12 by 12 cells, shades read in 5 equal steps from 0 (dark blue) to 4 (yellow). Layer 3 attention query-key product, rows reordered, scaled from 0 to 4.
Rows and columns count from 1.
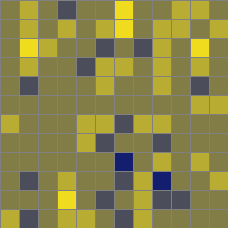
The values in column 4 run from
1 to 4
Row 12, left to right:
3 1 2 3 3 2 1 3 2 2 2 2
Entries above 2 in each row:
4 7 4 5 2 2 5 1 2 3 2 4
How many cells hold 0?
2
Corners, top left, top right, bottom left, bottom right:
2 2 3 2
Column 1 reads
2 2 2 2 2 2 3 2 2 2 2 3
